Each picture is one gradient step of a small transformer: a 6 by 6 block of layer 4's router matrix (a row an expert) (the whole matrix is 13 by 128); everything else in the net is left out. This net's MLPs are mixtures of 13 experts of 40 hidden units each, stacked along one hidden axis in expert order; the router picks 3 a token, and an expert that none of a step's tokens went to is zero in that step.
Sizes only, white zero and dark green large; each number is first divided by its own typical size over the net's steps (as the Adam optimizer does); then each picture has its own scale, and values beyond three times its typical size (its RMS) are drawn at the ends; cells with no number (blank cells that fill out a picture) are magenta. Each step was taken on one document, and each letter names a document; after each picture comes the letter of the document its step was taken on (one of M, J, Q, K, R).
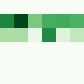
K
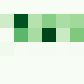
K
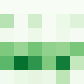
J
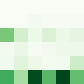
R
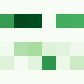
J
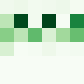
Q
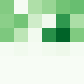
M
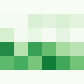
J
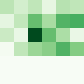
Q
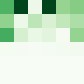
M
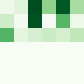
M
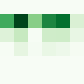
K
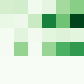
Q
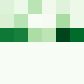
M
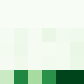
R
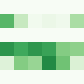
J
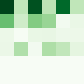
M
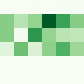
Q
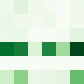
R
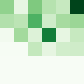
M
